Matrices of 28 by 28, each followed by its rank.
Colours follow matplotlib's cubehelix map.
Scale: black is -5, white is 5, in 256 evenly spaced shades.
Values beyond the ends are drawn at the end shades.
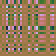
one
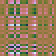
one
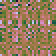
three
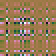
one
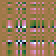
one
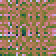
three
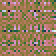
three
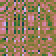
three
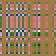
one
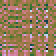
three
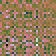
three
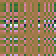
one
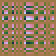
one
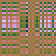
one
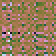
three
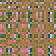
three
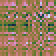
three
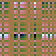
one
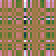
one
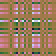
one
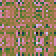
three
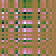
one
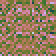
three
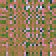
three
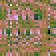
three
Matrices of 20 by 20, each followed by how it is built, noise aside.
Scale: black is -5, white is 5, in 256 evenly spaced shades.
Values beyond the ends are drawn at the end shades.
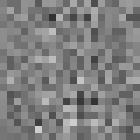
low rank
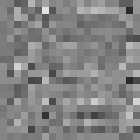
low rank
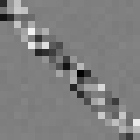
banded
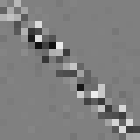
banded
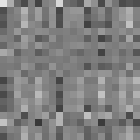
low rank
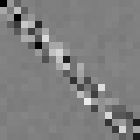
banded
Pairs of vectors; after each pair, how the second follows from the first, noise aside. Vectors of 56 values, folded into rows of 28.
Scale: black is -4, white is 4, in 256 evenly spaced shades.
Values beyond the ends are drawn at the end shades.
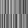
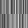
reversed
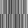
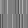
partly zeroed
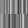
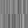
shrunk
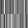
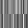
reversed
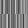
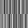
reversed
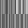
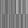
shrunk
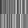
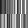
scaled up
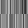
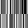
scaled up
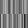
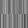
shrunk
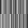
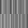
shrunk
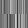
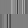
partly zeroed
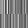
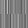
shrunk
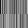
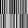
scaled up
